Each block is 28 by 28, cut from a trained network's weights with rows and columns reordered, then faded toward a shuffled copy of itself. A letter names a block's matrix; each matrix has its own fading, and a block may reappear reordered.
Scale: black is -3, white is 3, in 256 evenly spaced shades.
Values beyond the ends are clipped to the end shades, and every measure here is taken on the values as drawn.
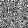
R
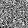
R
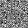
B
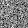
B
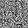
R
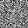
R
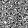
R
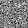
R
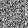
R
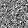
B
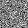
B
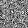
R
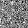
R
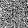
R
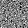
B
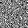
B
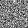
B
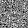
B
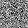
R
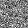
B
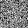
R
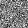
B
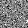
B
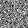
B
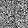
R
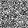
R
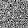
B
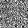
R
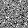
B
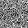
B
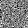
B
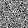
B
